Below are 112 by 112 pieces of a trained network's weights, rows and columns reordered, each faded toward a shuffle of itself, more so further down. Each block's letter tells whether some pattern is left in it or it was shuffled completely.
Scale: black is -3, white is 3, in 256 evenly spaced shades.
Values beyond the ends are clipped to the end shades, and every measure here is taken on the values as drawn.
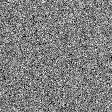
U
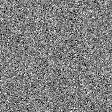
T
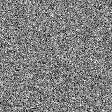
U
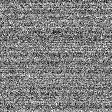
T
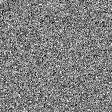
U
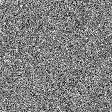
U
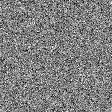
U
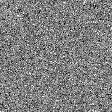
T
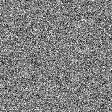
T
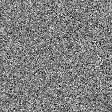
T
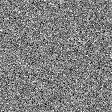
U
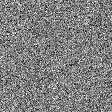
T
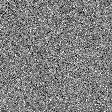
U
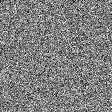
U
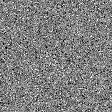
U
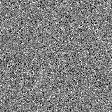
T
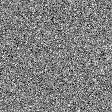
U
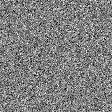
U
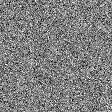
U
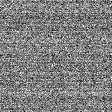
T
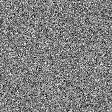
U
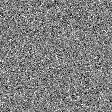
U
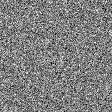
U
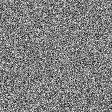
U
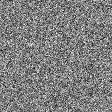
U
